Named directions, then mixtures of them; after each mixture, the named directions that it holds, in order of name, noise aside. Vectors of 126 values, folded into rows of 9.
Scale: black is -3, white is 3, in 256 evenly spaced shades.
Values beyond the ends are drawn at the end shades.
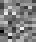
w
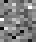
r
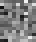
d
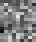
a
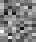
w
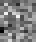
a, w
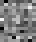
a, r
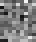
d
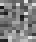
d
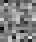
a, r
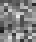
a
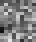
a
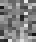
d, w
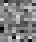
a, r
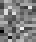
w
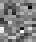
r, w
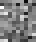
d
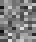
d, w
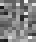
d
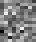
w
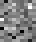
r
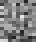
d, r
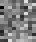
d, w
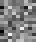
d, w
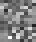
a, w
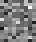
d, r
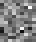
r, w
